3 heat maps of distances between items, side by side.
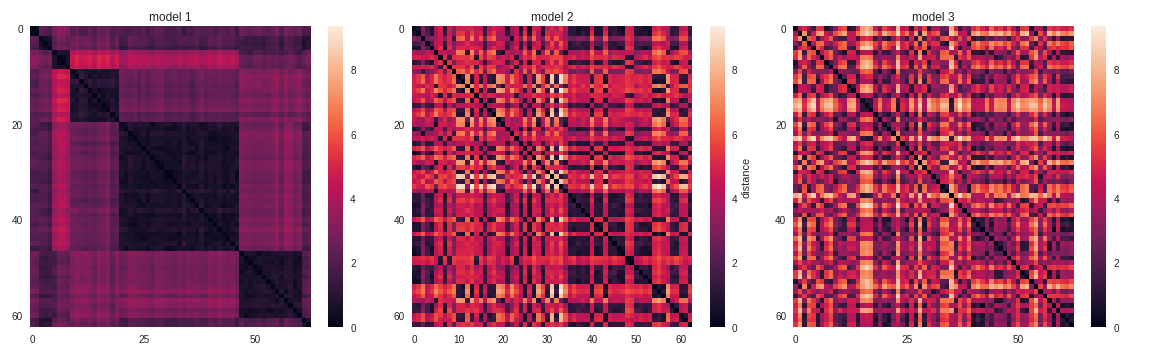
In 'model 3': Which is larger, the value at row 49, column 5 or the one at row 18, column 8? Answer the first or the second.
the second
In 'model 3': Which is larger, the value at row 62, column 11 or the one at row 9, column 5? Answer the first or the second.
the second
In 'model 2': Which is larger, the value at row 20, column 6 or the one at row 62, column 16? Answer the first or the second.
the first
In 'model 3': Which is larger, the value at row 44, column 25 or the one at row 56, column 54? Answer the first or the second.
the second
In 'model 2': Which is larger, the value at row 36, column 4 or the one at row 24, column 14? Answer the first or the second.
the second
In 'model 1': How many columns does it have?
63
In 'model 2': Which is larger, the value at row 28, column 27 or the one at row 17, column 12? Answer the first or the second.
the first
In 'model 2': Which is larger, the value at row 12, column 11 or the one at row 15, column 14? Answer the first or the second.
the first
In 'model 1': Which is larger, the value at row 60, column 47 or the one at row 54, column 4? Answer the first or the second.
the second
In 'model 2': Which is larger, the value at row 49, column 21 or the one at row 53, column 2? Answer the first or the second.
the first
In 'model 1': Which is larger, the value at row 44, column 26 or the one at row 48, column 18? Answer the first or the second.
the second
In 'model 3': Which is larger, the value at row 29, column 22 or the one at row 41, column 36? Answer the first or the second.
the second
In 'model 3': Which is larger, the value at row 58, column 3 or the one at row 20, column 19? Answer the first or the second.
the first
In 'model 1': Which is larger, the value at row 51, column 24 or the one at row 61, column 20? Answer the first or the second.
the first
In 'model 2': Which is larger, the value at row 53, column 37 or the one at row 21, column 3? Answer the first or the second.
the second
